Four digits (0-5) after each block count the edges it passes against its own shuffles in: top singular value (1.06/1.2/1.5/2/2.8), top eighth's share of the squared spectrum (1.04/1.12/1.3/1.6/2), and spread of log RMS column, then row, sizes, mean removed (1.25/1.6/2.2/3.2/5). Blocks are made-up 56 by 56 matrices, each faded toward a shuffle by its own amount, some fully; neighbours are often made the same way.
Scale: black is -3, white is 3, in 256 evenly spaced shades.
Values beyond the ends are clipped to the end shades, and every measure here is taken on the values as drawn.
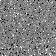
0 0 0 0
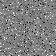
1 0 0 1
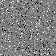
0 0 0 0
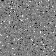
0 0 0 0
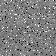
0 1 0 0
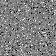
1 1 0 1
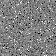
0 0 0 0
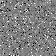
0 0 0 0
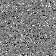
1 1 0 1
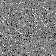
1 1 0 2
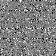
1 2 0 3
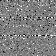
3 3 0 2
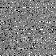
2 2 0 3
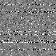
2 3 0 3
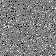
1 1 0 1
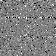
2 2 0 1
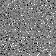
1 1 0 1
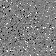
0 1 0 0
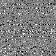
1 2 0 3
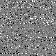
1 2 0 2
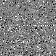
1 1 0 2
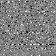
2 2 0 2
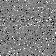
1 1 0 1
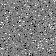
0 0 0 0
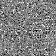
3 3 1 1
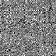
3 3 1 1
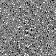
3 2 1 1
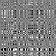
5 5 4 4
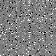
3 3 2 1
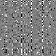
4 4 3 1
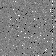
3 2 1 0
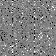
3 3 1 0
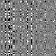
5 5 4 2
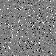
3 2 1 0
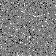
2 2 0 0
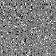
3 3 1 1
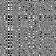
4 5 3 2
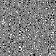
3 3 2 1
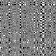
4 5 3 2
